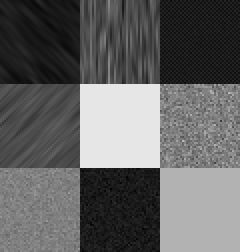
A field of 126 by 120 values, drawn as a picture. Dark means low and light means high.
It is made of 3 by 3 panels. Panel 1,1: very low, slanting down to the right, faint in contrast. Panel 1,2: low, streaked downward. Panel 1,3: very low, checkered, faint in contrast. Panel 2,1: low, slanting up to the right, faint in contrast. Panel 2,2: very high, flat. Panel 2,3: middling, fine-grained. Panel 3,1: middling, fine-grained, faint in contrast. Panel 3,2: very low, fine-grained, faint in contrast. Panel 3,3: high, flat.
